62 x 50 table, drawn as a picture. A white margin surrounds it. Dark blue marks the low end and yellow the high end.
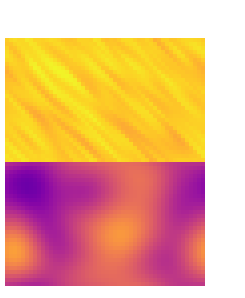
The table splits into 2 rows of 1 panel. Panel 1,1: very high, slanting down to the right, faint in contrast. Panel 2,1: middling, smooth, strong in contrast.
